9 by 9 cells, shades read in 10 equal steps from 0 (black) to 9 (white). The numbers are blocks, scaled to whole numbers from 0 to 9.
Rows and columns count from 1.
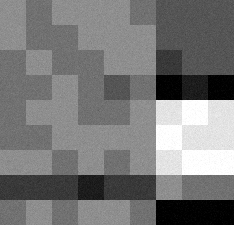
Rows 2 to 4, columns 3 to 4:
4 5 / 4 4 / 5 4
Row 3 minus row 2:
-1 1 0 -1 0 0 -1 0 0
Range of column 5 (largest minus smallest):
3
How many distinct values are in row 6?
4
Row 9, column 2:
5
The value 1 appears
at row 4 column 8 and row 8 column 4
